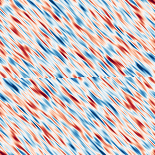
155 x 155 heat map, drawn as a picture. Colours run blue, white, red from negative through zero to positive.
The values follow a bell shape. There is no overall slope. Streaks slant down to the right. It looks the same turned upside down.
